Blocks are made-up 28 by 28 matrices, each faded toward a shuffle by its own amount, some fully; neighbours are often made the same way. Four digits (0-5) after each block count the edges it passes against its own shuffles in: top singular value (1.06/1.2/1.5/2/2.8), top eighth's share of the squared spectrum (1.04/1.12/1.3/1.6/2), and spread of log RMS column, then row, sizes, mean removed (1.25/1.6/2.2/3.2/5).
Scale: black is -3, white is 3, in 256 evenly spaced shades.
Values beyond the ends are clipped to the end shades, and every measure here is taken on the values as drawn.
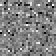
1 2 0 1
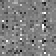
2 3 2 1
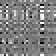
4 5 3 3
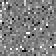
0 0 0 0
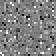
1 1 1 0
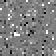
0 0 0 0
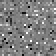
1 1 1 0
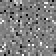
0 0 0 0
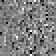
2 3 2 0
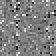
2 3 1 0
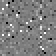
1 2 1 0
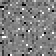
1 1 0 0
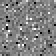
1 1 1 0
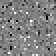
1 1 0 0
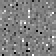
0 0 0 0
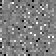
0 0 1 0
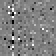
3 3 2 0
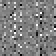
2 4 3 0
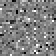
1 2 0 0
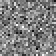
0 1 0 0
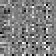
4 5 3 2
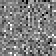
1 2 1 0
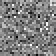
0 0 0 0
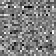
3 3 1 2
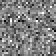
2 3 1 1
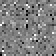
3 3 1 1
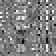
3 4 2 1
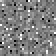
0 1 0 0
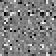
3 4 2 2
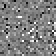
3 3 1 1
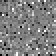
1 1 0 1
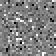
2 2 0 0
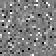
0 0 0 0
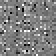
3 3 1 1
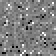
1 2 0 0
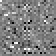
3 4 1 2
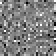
3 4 2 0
